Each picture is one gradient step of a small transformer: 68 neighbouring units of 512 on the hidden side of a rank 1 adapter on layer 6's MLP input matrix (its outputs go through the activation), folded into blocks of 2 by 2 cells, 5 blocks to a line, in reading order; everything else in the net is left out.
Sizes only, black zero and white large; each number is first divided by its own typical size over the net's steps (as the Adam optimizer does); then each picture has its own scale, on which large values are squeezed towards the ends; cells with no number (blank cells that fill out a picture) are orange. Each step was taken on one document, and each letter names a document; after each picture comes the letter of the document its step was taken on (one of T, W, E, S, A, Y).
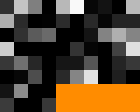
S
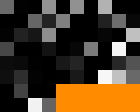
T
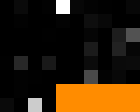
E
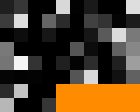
S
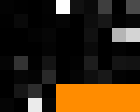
E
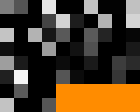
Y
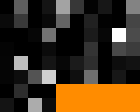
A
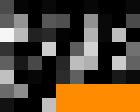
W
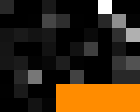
T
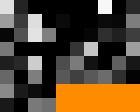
W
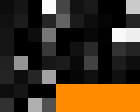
A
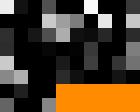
Y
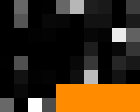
A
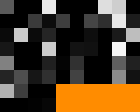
T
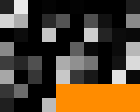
S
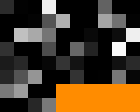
T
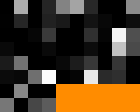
E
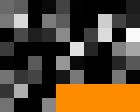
S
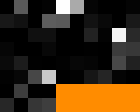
E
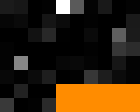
E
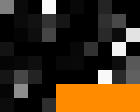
T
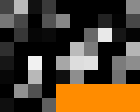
W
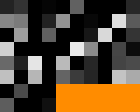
S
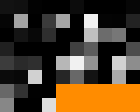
W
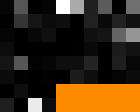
E
